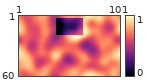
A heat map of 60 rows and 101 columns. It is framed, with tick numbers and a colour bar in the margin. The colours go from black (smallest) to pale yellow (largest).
The top middle is the ninth with the lowest average. The top middle is the roughest part. In the top middle lies a patch that is lower than the rest. The values are skewed, with a long tail toward low values.
